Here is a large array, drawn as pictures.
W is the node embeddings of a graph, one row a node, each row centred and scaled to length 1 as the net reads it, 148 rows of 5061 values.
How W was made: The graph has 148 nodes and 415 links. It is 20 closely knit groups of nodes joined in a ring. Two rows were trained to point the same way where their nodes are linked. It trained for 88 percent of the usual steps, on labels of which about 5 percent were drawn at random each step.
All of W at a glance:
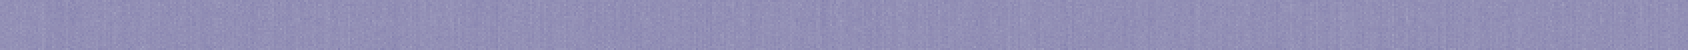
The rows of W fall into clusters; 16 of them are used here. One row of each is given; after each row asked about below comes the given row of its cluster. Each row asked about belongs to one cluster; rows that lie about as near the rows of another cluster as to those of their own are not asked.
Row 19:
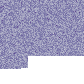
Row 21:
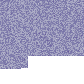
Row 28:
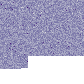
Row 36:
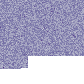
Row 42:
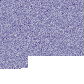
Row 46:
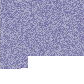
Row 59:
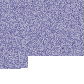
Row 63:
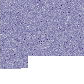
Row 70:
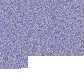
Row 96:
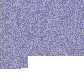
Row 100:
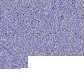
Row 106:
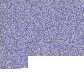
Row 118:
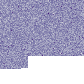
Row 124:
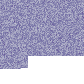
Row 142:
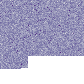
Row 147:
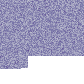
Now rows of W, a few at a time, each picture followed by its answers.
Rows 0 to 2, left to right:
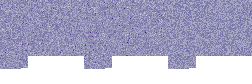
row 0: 118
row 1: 42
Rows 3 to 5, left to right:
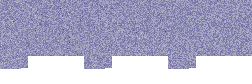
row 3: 46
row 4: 21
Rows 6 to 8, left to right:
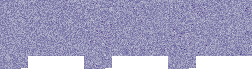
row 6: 21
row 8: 70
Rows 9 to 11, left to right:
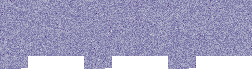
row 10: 70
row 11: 59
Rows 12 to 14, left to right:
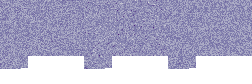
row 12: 96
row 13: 147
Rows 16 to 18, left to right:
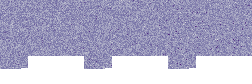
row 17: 142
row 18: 63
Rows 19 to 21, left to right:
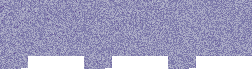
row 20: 106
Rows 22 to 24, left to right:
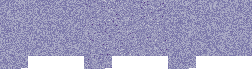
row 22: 21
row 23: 46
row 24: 142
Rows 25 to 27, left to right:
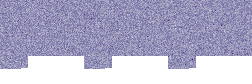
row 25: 42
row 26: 106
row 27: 124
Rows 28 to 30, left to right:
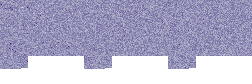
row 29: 118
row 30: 21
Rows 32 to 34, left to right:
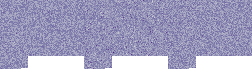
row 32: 147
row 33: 106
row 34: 142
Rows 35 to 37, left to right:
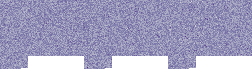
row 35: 19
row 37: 147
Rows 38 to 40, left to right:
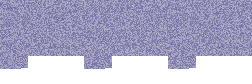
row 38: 28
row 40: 28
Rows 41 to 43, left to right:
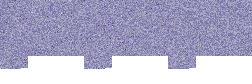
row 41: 36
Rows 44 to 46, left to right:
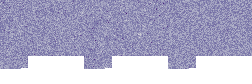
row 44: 36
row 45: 142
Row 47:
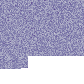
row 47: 100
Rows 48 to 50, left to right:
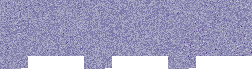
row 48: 70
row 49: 96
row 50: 118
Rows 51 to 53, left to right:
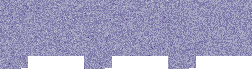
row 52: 142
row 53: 106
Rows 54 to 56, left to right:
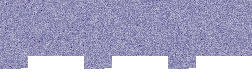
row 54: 124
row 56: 59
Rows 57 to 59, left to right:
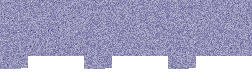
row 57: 70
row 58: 28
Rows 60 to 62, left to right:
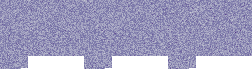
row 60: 59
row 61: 59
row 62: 46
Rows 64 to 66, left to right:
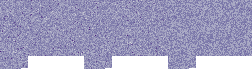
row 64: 42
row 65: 42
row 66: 124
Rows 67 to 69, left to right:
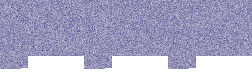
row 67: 118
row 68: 21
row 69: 59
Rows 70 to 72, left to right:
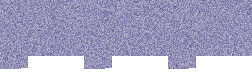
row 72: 59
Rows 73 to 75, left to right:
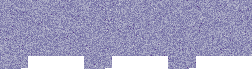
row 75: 42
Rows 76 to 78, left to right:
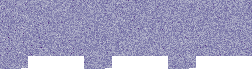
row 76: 142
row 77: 118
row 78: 147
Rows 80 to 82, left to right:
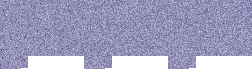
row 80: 19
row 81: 28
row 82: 96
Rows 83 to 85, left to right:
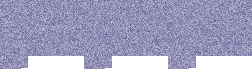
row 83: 124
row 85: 36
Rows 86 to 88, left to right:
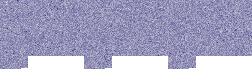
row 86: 124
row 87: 118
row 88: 70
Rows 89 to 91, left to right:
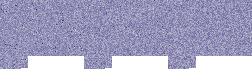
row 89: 100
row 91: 19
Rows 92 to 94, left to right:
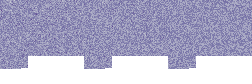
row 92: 63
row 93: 21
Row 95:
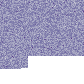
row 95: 147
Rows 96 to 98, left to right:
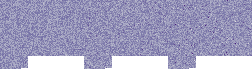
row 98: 28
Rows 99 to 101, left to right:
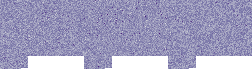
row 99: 46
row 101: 124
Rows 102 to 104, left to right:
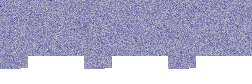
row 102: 142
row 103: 36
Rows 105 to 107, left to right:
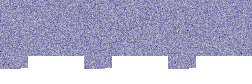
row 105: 59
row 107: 96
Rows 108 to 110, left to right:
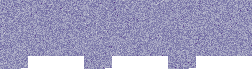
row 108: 46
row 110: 59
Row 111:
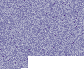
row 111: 36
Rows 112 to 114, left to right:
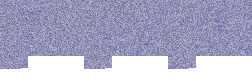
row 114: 147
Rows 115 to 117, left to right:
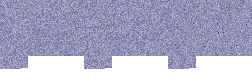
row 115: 36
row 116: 124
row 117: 100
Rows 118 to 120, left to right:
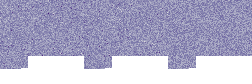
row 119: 106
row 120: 70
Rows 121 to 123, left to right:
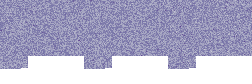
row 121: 36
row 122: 96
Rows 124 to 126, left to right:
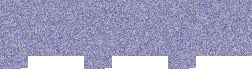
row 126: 118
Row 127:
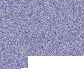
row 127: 124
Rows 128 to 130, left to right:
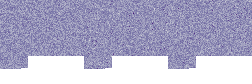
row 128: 28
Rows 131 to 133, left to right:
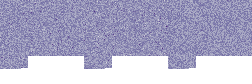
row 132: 147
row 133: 106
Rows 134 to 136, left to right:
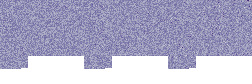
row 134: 42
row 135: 21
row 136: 21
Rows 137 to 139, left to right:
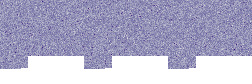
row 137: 70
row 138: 147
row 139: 96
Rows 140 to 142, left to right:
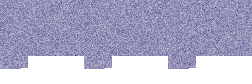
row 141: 36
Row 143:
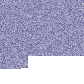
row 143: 63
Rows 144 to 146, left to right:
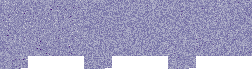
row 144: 100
